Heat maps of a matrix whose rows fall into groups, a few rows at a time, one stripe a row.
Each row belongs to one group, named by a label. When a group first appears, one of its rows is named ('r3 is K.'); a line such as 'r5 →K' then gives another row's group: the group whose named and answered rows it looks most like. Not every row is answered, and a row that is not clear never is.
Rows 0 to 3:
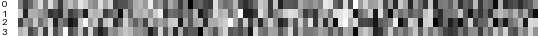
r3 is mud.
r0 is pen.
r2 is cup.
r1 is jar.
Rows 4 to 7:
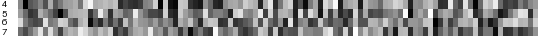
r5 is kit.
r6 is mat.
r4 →kit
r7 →pen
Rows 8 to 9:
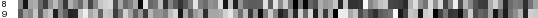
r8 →pen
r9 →cup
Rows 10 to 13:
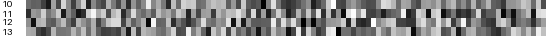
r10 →mat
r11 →cup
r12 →pen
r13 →mat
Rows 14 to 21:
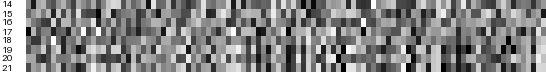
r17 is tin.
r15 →jar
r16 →mat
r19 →cup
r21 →cup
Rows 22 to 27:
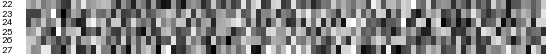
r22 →kit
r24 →cup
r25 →jar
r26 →kit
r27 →jar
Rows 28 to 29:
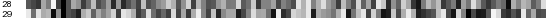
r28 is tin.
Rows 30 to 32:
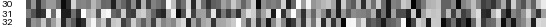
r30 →tin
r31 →kit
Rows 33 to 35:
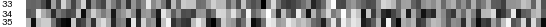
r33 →mat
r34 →jar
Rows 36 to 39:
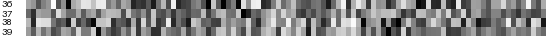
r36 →kit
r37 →pen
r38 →jar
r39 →jar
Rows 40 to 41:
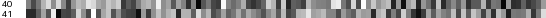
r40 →pen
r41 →tin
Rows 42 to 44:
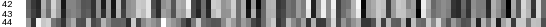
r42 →mud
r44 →jar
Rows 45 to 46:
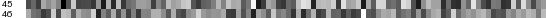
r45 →tin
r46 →mat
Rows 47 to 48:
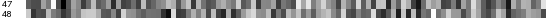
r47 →tin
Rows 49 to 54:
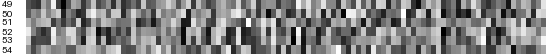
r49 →tin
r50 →cup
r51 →jar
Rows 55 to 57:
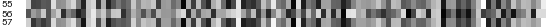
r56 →cup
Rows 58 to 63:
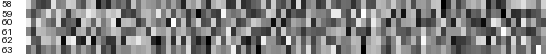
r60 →kit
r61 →pen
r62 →mud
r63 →mud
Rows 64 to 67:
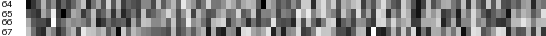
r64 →tin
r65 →tin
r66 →mat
